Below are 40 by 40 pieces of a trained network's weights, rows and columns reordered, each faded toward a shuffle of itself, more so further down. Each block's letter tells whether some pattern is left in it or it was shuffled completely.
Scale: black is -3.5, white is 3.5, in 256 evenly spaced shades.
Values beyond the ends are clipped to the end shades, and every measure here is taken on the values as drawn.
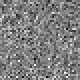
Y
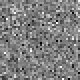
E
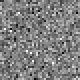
E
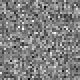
Y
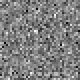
Y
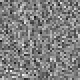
Y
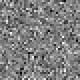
Y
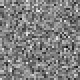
E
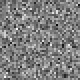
Y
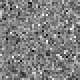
E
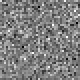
E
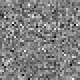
Y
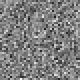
Y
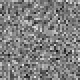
Y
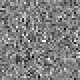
Y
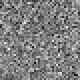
E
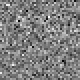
Y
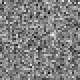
E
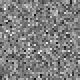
Y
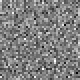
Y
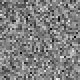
E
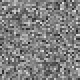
Y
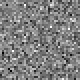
E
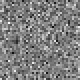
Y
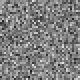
E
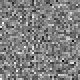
Y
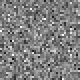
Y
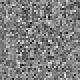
Y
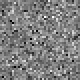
E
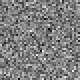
E
